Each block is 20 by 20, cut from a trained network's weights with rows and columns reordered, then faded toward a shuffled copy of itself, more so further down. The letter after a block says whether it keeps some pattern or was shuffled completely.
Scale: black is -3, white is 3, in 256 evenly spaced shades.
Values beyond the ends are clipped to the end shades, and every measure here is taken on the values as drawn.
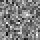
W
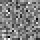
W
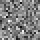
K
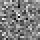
W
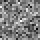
K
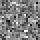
W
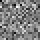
W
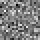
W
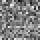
W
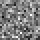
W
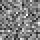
K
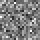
K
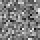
W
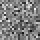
K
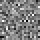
W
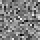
K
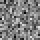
K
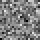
K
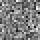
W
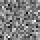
K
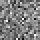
W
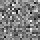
K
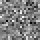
K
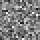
K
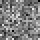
K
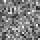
K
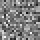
W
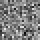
K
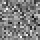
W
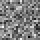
K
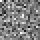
K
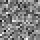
K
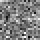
W
